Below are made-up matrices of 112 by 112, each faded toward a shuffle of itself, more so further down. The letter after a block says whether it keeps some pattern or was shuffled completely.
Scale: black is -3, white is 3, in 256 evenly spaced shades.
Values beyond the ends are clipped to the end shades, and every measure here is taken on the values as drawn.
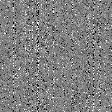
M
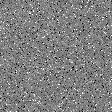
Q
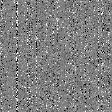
M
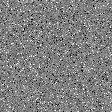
Q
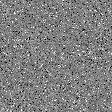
Q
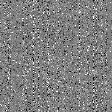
M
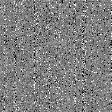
M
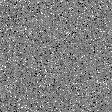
Q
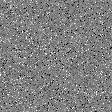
Q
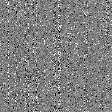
M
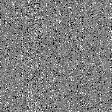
M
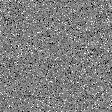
Q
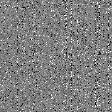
M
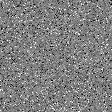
Q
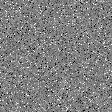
Q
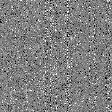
M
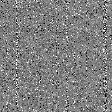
M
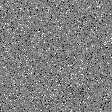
Q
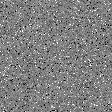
Q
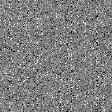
M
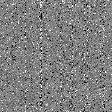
M
